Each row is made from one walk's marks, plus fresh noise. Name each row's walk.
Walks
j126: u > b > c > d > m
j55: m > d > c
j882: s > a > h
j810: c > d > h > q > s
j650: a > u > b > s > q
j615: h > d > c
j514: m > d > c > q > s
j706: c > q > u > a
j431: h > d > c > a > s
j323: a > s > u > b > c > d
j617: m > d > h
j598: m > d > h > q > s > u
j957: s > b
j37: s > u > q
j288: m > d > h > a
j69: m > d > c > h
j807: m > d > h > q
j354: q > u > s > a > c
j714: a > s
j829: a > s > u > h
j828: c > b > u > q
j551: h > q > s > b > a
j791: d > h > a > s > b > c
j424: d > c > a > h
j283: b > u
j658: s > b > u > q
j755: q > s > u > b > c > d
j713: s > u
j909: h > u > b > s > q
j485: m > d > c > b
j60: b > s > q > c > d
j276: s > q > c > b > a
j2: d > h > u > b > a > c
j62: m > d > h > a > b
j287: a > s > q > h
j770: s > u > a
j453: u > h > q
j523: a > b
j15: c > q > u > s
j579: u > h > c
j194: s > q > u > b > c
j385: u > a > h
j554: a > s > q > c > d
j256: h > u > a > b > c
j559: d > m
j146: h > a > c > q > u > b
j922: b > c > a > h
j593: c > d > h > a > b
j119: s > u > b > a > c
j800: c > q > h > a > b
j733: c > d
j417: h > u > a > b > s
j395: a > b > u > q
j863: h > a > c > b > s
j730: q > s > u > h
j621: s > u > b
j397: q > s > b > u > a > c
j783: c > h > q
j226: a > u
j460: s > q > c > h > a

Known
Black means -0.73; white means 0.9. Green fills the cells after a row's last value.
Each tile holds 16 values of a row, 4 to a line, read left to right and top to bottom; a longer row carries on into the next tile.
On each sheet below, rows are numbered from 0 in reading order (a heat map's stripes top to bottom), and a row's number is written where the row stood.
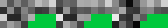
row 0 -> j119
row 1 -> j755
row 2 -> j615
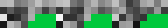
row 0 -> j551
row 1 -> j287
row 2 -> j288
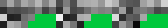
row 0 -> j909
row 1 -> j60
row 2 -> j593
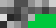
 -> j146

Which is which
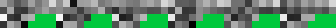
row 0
j554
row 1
j807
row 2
j397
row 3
j431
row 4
j256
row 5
j194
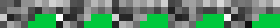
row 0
j126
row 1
j460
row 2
j658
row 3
j621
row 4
j791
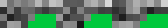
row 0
j417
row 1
j2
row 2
j283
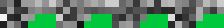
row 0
j810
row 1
j323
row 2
j385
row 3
j863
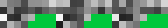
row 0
j354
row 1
j800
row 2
j828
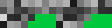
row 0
j598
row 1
j453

